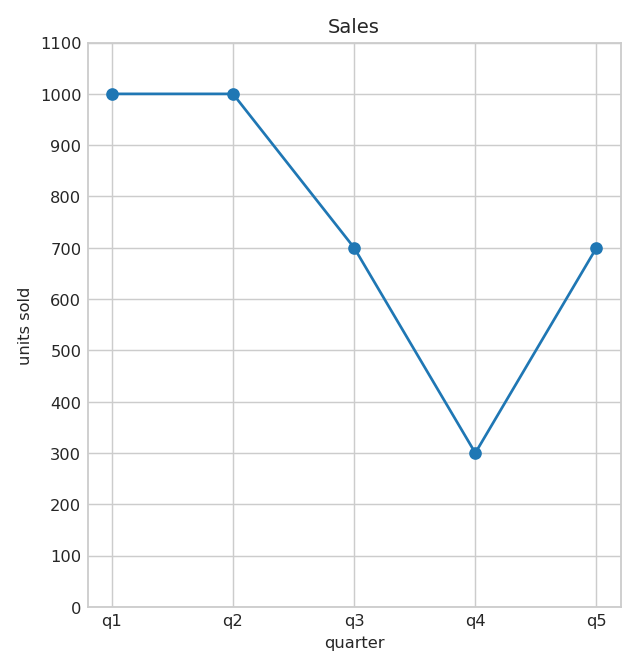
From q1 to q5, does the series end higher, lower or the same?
lower
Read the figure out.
Title: Sales
x-axis: quarter, ticks q1 q2 q3 q4 q5
y-axis: units sold, ticks 0 100 200 300 400 500 600 700 800 900 1000 1100
Values:
1000 1000 700 300 700
